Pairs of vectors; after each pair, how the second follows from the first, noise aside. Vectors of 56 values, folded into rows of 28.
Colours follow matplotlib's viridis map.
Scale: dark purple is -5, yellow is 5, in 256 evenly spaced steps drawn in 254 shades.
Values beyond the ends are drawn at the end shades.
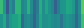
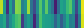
scaled up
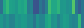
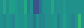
partly zeroed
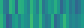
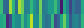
scaled up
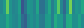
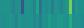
partly zeroed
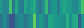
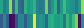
scaled up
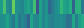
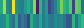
scaled up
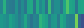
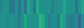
partly zeroed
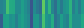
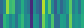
scaled up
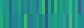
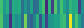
scaled up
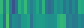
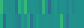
partly zeroed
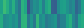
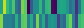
scaled up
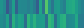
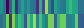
scaled up
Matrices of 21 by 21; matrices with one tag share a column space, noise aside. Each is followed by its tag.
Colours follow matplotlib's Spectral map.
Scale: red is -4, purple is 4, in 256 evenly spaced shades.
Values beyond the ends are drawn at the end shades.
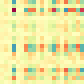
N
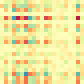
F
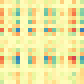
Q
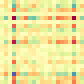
F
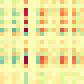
Q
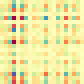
F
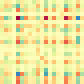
F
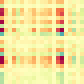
Q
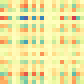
F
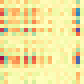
Q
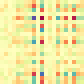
F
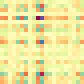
F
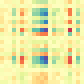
Q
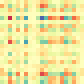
F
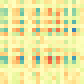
Q
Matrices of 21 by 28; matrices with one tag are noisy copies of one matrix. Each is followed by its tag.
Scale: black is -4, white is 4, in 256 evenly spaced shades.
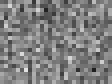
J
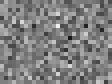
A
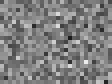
A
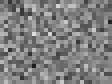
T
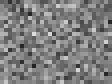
T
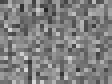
J
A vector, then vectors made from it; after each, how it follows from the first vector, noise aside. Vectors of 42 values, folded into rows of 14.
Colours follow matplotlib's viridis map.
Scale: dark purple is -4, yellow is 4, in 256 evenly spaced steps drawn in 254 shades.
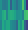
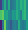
reversed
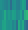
shrunk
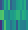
reversed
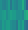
shrunk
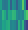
copied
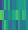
reversed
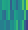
sign-scrambled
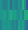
shrunk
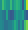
negated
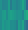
shrunk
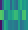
reversed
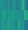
shrunk
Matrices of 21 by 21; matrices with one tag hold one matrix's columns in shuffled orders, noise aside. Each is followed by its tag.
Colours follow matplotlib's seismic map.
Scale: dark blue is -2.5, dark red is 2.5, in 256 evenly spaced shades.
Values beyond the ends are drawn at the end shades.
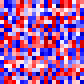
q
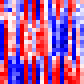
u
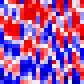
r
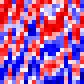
r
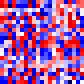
q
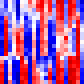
u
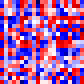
q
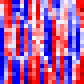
u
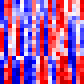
u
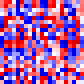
q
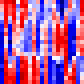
u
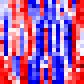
u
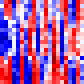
u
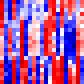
u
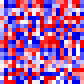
q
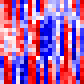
u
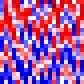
r
